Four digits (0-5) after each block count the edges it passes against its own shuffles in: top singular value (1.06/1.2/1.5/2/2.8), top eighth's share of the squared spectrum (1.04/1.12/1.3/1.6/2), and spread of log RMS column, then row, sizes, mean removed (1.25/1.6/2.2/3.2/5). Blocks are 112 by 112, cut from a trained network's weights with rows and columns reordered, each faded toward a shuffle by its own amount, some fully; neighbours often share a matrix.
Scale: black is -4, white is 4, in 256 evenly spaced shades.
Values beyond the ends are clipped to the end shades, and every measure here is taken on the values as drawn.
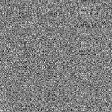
4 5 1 3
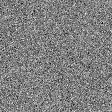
0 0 0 0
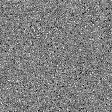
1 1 0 0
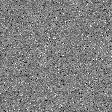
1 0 0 0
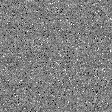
1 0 0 0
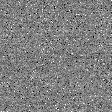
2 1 1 0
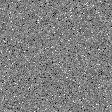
0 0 0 0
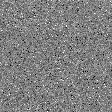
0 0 0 0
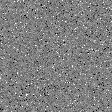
0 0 0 0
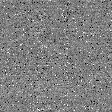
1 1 1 0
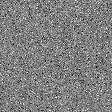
0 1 0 0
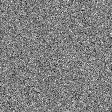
0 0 0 0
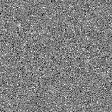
2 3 1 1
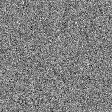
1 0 0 0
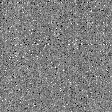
2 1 0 1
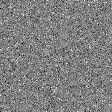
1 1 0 0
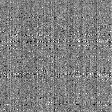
4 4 1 3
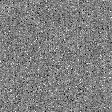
1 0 0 0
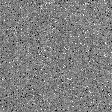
1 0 0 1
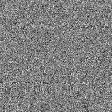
3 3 1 2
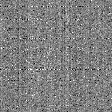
3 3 0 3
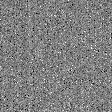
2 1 0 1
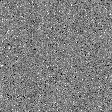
1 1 0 0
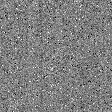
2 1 0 0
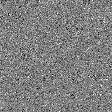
2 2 1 1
